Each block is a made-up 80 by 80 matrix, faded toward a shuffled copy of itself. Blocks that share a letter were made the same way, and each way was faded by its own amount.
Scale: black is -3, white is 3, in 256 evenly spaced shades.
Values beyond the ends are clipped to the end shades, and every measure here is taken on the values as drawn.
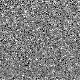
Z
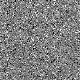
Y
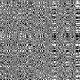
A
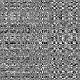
A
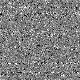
Z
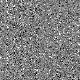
Y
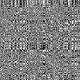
A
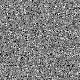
Z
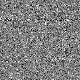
Z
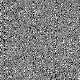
Y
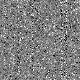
Y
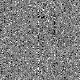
Y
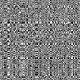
A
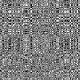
A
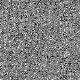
Y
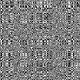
A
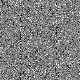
Y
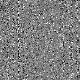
Y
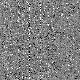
Y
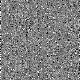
Y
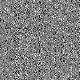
Y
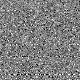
Z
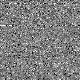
Z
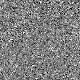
Z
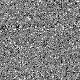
Z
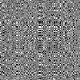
A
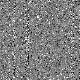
Y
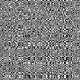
A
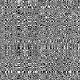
A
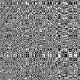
A
